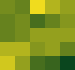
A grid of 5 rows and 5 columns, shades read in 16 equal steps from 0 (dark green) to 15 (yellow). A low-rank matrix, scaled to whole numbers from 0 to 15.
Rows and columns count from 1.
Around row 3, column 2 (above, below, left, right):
7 11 6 9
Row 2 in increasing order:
4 6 6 7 8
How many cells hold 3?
1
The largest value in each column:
13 11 15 11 9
